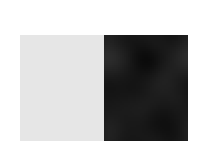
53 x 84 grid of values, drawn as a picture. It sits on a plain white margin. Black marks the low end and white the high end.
The table splits into one row of 2 panels. Panel 1,1: very high, flat. Panel 1,2: very low, smooth, faint in contrast.
